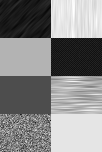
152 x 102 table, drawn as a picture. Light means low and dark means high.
The table splits into 4 rows of 2 panels. Panel 1,1: very high, slanting up to the right, faint in contrast. Panel 1,2: very low, streaked downward, faint in contrast. Panel 2,1: low, flat. Panel 2,2: very high, checkered, faint in contrast. Panel 3,1: high, flat. Panel 3,2: low, streaked across. Panel 4,1: middling, fine-grained, strong in contrast. Panel 4,2: very low, flat.
